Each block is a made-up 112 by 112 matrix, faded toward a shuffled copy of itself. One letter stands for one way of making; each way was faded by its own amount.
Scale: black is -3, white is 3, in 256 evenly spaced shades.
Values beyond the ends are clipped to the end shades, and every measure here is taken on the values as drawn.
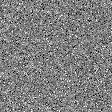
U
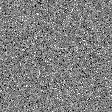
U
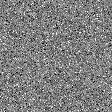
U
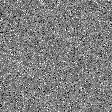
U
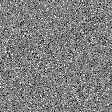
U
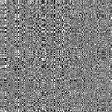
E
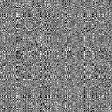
E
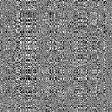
E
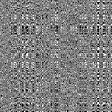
E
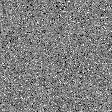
U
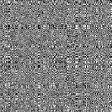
E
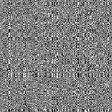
E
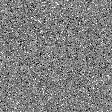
U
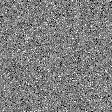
U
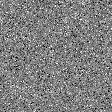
U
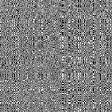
E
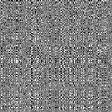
E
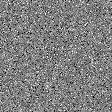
U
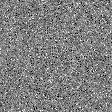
U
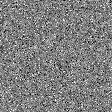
U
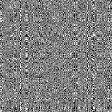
E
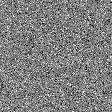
U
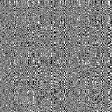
E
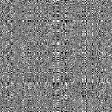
E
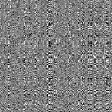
E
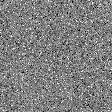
U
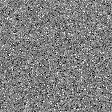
U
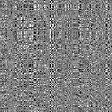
E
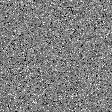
U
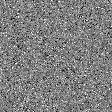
U
